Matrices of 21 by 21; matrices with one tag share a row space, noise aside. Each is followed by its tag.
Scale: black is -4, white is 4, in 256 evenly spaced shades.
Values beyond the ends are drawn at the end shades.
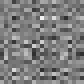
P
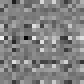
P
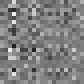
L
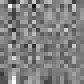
L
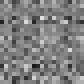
P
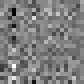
L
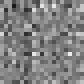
P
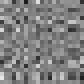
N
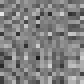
N
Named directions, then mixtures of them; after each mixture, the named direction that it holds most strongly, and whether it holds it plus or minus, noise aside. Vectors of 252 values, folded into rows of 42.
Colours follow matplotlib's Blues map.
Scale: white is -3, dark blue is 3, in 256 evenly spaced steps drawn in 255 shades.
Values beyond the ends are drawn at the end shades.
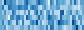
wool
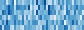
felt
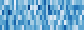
felt, plus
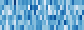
felt, minus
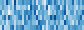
felt, minus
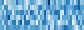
wool, minus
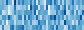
felt, minus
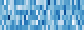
wool, minus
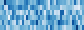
wool, plus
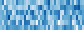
wool, minus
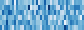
felt, plus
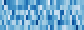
wool, plus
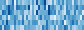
felt, plus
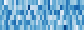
wool, minus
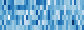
wool, plus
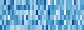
felt, plus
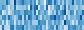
felt, minus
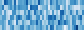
wool, plus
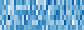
felt, minus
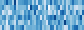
felt, minus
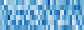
wool, minus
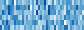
felt, plus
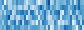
wool, minus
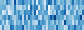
felt, minus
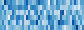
wool, plus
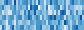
felt, minus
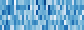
felt, plus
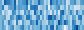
wool, plus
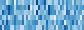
felt, plus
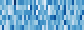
felt, minus
